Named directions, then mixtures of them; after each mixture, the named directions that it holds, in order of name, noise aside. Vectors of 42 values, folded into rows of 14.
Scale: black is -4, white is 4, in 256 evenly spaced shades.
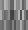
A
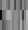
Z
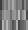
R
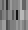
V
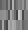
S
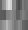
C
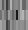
V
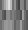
A, C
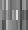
V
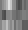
C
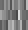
A, S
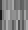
R, Z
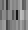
V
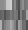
C, R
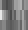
C, Z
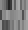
C, Z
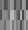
A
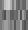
A, C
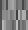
R, V
